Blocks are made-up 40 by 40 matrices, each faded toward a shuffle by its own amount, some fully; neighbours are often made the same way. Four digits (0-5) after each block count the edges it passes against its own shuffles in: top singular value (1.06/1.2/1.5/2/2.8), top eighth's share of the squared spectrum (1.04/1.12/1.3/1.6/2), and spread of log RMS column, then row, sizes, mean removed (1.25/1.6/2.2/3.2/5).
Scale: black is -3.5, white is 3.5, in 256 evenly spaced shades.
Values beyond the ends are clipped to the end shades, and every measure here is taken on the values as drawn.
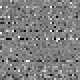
2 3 0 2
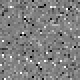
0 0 1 0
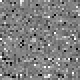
2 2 0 1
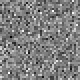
1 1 0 0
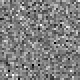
0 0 0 0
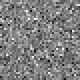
0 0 0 0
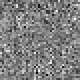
3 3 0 2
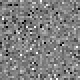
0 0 0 0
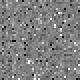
1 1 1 0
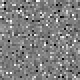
1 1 0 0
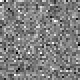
3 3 1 1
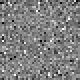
1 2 0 1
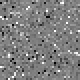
0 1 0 0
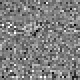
1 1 0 2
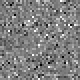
1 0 0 1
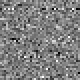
1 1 0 2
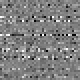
2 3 0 3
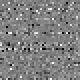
2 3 0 3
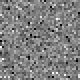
0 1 0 0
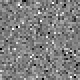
0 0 0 0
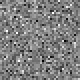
0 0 0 0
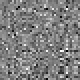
4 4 2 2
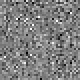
3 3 1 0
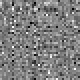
3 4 2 1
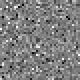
2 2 0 0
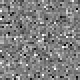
1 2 0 0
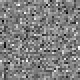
2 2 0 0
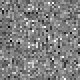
3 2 1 0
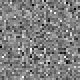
3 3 1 1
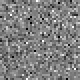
1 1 0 0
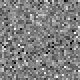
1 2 0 0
